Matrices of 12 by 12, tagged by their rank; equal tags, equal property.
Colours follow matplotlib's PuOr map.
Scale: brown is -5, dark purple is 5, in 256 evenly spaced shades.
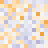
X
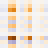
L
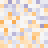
X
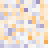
X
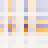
L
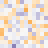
X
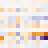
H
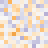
X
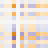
L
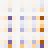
L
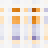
L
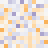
X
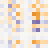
H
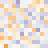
X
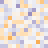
X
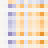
L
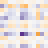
H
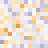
X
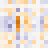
H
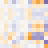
H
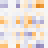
H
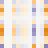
L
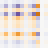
L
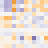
H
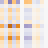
L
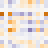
H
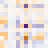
H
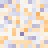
X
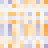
H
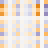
L
